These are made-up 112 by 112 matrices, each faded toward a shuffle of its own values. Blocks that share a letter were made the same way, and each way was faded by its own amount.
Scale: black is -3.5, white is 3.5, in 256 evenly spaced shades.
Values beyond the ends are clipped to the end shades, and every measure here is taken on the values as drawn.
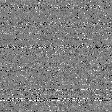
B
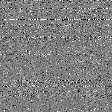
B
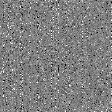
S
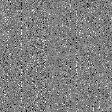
S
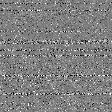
B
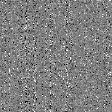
S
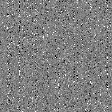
S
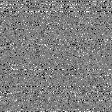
B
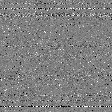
B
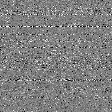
B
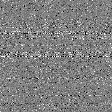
B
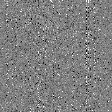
S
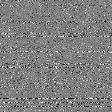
B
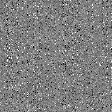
S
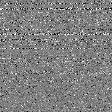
B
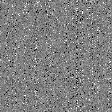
S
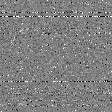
B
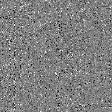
S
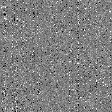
S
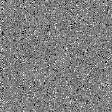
S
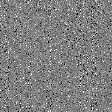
S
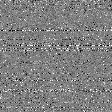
B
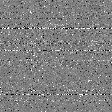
B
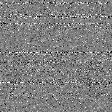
B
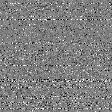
B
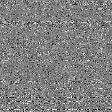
B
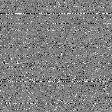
B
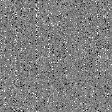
S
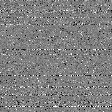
B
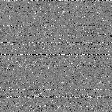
B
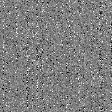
S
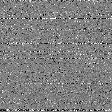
B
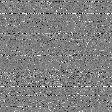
B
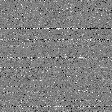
B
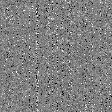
S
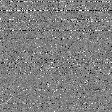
B
